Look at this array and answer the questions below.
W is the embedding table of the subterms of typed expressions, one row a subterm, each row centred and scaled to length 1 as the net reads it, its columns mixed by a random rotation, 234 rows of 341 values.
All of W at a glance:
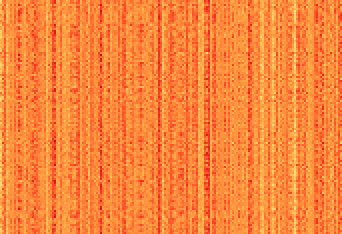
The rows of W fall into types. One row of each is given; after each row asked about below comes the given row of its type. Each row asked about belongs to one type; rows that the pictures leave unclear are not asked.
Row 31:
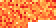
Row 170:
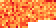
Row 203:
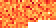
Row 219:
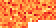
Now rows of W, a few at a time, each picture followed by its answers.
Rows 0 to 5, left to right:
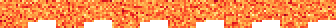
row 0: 31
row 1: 170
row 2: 219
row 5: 219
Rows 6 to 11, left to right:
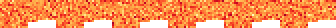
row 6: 31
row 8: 203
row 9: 170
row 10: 170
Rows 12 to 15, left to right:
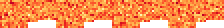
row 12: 170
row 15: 219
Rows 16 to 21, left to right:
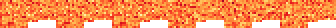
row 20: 219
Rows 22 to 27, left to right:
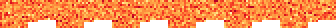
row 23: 31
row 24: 31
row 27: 219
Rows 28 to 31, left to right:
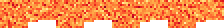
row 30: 31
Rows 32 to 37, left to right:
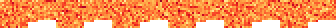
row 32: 170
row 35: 219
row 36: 170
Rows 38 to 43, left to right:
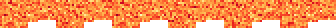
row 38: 219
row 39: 31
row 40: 219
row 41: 31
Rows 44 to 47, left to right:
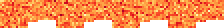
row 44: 170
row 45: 219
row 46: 219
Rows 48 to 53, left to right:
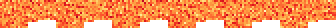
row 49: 31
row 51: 31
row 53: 219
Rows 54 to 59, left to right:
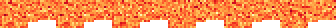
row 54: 219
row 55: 219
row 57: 203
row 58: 219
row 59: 219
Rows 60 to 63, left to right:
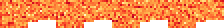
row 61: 170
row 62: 31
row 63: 31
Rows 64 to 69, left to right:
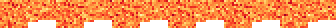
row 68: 31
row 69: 219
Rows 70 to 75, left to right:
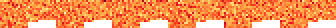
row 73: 31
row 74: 203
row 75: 203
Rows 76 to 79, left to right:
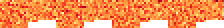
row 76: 31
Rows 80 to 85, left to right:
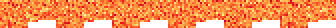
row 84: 31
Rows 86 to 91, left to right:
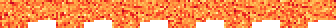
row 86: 170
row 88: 219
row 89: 203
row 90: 219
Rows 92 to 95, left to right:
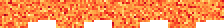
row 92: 219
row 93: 219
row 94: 203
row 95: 31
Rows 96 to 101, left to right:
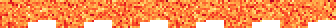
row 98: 170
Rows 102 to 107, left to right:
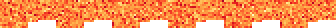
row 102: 219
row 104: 203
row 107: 203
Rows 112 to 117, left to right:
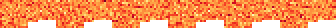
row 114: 31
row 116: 219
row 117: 31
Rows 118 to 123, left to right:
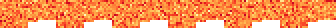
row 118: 31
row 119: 170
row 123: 170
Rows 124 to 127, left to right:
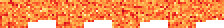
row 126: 219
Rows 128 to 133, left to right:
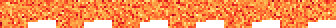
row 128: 203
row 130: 31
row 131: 219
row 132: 31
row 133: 203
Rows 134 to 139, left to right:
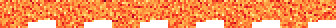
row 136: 31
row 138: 31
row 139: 219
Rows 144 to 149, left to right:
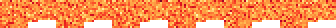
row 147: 170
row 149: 31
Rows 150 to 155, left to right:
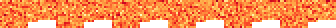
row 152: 170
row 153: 31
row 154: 170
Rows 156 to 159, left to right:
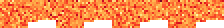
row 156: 31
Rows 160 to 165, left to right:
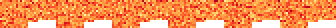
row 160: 203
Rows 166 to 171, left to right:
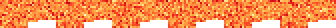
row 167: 170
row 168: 170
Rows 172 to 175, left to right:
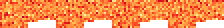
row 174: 170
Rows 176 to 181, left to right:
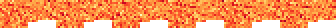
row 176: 31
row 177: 170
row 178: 170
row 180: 31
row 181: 31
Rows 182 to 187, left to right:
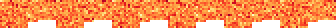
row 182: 170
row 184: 170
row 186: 219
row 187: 170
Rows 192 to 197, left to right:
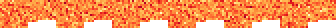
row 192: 31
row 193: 219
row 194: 203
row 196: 31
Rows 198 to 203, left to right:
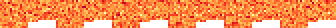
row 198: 219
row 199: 203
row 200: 170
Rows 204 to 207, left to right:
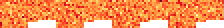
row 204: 203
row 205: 31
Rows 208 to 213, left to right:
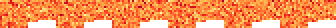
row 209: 219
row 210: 203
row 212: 31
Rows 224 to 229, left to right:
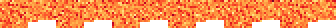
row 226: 203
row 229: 31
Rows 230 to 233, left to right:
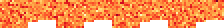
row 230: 31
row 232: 219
